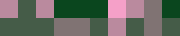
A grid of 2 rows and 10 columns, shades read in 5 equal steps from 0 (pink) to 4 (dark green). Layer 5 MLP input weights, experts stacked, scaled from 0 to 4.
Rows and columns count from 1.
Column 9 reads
2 2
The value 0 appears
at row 1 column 7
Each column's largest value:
3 3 3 4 4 4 1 3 2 4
